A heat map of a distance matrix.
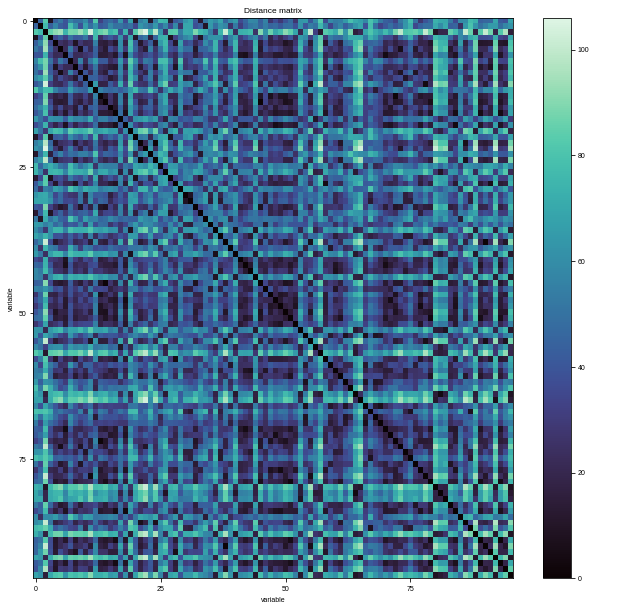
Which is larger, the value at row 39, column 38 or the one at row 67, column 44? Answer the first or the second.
the second
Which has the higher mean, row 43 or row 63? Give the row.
63
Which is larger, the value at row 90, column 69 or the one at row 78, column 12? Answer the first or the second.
the second
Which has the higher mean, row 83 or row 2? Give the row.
2
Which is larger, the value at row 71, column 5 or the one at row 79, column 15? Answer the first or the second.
the first
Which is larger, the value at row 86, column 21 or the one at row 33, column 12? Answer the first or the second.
the second
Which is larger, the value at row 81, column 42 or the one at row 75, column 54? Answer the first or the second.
the first
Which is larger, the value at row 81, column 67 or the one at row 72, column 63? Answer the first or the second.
the first
